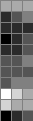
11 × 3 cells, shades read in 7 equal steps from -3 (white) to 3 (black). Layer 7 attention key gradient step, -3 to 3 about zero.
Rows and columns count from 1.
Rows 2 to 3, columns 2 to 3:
1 0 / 2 2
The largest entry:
3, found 2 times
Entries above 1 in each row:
0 1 3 2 2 0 0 0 0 0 2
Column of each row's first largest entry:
1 1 1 1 1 1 1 1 3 2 1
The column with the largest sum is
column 1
